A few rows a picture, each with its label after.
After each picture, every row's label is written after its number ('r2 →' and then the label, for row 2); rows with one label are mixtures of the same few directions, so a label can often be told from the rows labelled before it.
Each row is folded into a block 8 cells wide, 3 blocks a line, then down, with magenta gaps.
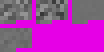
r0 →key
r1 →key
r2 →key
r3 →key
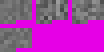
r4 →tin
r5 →tin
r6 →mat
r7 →key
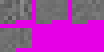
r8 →tin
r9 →mat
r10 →key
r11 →tin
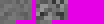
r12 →key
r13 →key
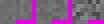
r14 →tin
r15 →mat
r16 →key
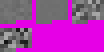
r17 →mat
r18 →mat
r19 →key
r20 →key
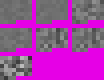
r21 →mat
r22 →key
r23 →mat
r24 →mat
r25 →tin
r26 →tin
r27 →mat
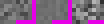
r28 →key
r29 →tin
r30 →mat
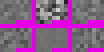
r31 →key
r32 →mat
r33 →mat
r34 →key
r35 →mat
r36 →tin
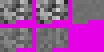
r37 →mat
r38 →mat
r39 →key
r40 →mat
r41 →tin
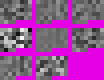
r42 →mat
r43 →tin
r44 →key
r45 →mat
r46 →tin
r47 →mat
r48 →tin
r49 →key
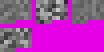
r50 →key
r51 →mat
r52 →tin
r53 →key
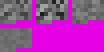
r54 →key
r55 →key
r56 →mat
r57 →mat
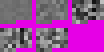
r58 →mat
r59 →key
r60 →mat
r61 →tin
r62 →mat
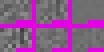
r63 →key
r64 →tin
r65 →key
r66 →tin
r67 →mat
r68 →tin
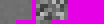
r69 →mat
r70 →key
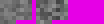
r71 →mat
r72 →mat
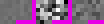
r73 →tin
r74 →mat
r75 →key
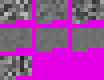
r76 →key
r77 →key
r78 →mat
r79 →mat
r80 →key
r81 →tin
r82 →tin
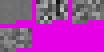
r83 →tin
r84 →tin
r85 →key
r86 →mat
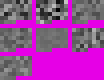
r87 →key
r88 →mat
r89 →key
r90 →mat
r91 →mat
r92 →tin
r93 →key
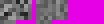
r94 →key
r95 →tin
